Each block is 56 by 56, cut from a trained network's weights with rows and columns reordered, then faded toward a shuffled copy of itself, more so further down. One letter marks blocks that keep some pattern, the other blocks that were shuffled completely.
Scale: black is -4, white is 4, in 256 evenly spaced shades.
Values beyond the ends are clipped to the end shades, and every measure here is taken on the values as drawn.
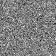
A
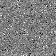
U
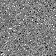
A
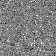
U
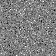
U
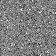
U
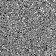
U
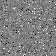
U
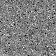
A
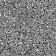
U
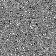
A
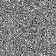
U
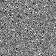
A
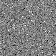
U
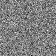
A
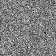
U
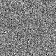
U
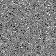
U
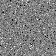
A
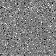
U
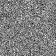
A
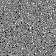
A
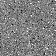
A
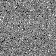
U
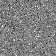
A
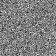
A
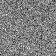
A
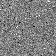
A
